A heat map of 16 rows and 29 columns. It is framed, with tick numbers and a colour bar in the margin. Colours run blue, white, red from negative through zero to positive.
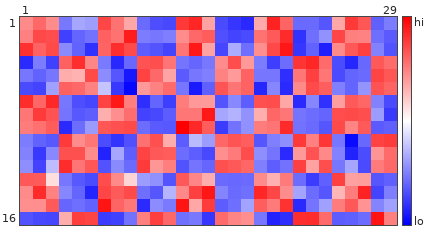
Average level on the scale: 50%. Histogram: two levels. Slope: none. Odd rows or columns: none. Grain: checkered.
